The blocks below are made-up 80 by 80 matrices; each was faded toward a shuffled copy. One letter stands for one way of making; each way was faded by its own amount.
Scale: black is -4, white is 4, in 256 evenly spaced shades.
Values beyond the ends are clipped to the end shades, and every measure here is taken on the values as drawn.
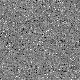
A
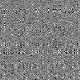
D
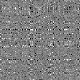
D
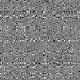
D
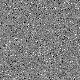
A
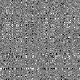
D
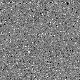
A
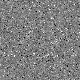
A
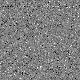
A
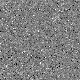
A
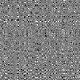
D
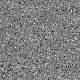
A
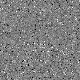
A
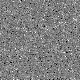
A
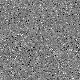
A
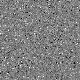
A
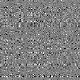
D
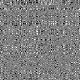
D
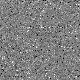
A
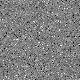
A
